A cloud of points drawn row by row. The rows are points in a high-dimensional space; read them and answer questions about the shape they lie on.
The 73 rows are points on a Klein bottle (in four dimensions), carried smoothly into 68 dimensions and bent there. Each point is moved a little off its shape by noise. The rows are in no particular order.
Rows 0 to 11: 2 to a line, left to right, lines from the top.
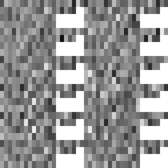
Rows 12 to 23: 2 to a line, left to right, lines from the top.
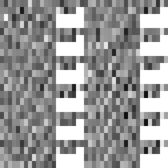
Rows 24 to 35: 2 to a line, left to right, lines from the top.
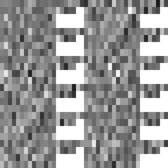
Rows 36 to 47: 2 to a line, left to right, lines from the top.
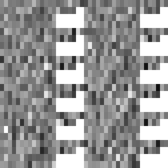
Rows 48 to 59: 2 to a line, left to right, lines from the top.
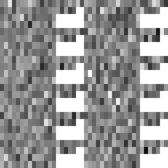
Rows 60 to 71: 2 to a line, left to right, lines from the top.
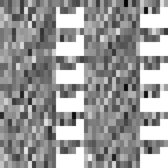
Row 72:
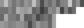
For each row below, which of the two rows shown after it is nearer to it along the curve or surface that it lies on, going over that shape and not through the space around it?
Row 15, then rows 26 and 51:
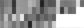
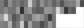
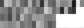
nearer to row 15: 51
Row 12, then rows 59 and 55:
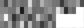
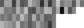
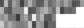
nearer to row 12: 55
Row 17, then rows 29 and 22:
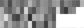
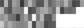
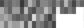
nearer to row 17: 29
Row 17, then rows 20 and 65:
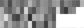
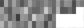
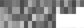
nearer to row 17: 20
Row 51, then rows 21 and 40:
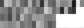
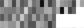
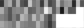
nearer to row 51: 21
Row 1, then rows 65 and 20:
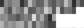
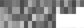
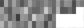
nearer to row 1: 65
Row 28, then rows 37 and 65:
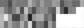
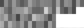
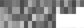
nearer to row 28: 37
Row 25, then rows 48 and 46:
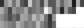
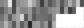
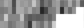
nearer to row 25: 46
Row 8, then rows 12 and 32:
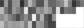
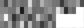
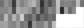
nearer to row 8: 12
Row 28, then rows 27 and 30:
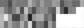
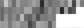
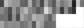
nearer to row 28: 30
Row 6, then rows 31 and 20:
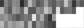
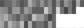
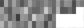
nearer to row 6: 31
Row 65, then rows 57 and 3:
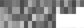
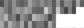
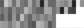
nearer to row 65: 57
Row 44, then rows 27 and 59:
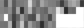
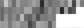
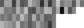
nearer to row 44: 27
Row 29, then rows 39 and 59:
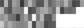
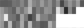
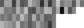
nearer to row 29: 39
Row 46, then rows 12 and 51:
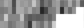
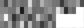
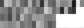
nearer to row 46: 51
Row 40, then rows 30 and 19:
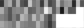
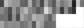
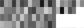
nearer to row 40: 19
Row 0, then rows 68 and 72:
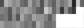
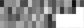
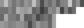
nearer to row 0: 68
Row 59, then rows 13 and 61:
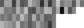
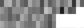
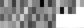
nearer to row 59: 13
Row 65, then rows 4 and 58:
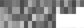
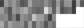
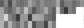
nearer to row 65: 4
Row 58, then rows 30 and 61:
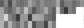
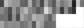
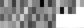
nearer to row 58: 30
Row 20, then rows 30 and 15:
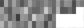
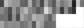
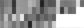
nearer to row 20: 30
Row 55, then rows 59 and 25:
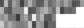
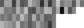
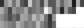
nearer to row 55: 25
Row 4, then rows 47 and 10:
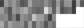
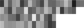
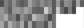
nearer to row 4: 10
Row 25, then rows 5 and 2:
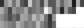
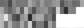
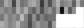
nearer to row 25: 2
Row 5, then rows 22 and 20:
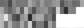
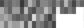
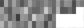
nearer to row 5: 20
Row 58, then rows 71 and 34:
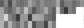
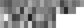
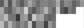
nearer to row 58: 34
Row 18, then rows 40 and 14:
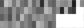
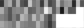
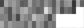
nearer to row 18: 14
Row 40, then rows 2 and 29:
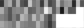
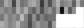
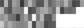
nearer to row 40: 2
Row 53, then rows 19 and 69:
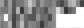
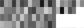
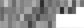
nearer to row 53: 69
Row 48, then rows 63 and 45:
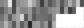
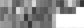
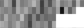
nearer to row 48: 63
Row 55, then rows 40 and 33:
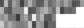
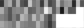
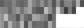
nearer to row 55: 33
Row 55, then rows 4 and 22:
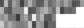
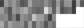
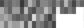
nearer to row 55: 4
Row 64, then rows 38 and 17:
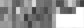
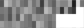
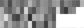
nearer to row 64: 38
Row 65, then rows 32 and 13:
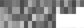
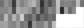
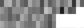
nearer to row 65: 13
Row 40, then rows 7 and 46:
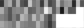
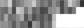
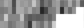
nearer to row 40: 46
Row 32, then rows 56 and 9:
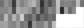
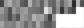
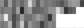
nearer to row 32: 56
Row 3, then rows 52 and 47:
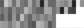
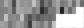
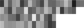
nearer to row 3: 52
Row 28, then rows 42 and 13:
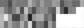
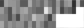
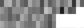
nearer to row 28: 42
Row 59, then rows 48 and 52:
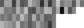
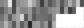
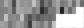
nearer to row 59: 52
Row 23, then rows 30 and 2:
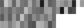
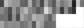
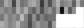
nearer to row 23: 30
